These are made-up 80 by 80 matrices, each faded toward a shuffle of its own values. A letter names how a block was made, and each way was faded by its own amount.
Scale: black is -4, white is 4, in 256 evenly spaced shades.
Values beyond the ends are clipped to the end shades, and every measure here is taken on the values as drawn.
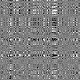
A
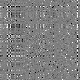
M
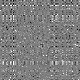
M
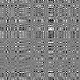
A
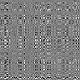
A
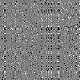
M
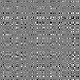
A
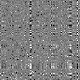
M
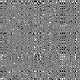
M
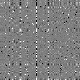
M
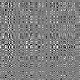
A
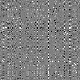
M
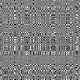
A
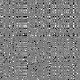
M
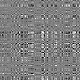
A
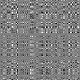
A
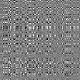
A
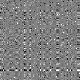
M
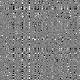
M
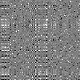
M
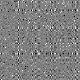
M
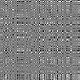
A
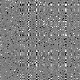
M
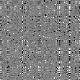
M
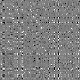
M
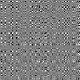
A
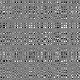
A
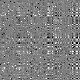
M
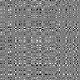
A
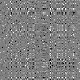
M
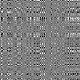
A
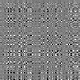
A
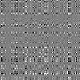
A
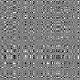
A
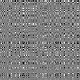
A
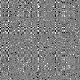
M
